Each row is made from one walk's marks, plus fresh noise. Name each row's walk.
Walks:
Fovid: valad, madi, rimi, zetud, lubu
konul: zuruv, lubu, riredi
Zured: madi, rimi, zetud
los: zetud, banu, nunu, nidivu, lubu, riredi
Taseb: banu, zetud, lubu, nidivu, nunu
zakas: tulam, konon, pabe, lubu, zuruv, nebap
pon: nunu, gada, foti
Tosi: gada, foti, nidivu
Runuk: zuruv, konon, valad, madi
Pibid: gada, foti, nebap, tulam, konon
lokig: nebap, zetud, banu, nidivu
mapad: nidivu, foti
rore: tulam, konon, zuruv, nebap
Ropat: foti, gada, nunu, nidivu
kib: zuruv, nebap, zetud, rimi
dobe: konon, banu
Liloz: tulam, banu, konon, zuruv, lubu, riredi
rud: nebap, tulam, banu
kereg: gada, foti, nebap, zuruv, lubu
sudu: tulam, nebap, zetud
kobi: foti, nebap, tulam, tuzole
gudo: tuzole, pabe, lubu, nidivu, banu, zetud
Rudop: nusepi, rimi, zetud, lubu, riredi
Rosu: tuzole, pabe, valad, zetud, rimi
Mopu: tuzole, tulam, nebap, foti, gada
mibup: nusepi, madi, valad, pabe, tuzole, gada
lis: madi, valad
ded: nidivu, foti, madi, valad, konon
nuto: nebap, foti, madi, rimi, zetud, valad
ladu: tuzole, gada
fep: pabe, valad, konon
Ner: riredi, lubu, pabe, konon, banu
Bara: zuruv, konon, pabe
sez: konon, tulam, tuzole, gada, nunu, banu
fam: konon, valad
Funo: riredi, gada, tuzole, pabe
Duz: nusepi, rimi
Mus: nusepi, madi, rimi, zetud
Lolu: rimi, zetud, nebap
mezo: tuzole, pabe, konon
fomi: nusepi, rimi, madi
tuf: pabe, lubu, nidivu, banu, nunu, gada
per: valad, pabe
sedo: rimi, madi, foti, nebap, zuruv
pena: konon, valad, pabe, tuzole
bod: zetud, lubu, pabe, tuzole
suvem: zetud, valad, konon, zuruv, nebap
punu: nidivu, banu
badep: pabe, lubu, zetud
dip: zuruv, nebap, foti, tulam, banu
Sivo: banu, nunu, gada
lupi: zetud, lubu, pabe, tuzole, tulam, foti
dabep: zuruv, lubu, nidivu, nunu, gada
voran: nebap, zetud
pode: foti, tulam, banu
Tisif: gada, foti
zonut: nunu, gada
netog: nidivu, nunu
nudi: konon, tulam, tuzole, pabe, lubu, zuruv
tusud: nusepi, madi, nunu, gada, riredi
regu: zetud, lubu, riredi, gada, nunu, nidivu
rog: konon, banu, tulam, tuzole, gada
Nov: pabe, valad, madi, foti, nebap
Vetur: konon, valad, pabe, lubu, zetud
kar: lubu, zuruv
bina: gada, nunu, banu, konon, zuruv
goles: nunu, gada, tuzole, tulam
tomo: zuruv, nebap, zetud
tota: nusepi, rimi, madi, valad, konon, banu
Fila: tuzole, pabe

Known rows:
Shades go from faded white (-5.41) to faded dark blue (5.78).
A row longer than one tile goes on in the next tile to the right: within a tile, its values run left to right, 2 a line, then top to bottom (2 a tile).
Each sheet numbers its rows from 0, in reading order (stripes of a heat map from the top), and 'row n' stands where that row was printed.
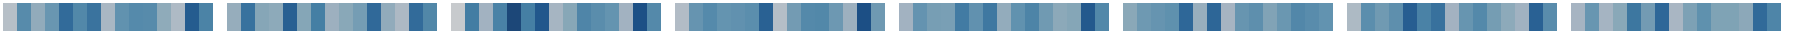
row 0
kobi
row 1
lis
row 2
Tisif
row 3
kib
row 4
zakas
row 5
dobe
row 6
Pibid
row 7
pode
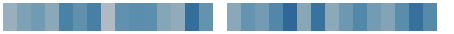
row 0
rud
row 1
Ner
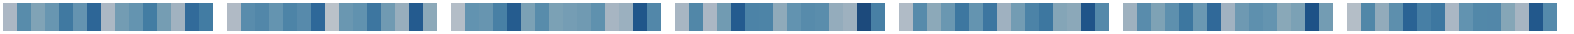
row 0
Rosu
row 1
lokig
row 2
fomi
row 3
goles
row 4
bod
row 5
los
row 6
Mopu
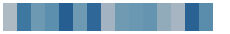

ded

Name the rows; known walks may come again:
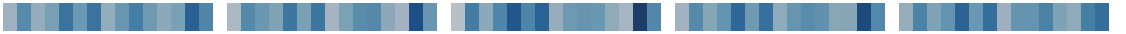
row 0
nudi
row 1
Fovid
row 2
Ropat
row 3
tuf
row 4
pena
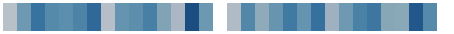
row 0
Lolu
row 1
bod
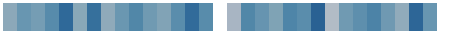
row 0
Ner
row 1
suvem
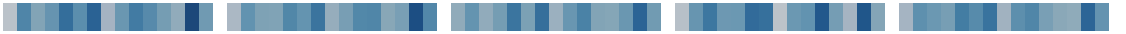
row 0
kereg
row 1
badep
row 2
Liloz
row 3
voran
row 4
rore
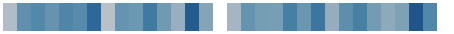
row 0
lokig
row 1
zakas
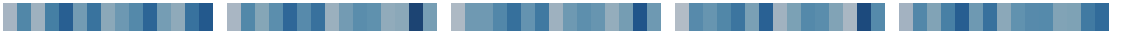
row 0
Fila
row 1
regu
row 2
Rudop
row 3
sedo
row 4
mezo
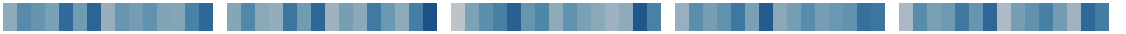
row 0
fep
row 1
per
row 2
Duz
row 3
Bara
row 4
Rosu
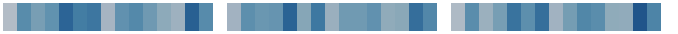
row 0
Pibid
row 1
tota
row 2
lupi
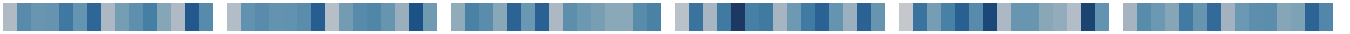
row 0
nuto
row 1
kib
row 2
fam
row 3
ladu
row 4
mapad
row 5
Vetur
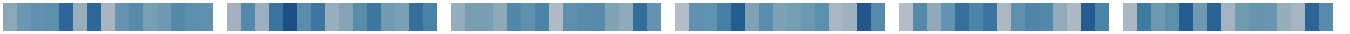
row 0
dobe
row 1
Funo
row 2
rud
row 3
fomi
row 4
kobi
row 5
ded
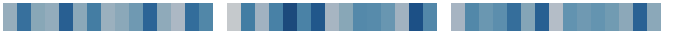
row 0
lis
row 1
Tisif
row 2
punu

